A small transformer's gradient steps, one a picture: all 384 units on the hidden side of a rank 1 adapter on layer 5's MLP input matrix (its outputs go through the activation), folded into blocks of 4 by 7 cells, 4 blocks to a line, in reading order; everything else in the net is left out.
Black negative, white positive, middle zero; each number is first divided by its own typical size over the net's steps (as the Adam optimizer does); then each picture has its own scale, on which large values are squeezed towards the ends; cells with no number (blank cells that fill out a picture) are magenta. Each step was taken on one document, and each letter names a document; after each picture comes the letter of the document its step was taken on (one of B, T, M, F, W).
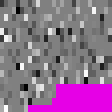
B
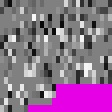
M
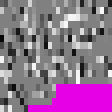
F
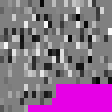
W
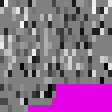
F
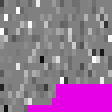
B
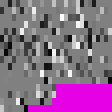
W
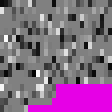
F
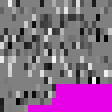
W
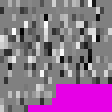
W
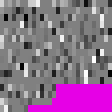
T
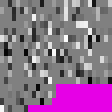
W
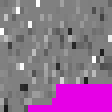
B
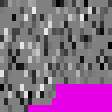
T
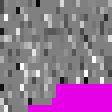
B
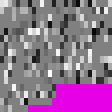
F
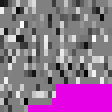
F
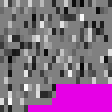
M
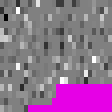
B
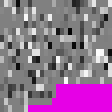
T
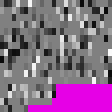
M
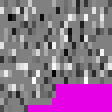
T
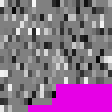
T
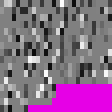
M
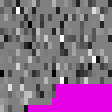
T
